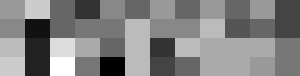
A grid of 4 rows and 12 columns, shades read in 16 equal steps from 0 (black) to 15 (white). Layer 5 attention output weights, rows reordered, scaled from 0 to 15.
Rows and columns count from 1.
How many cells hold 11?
6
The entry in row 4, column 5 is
0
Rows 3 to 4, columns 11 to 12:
10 7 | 9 7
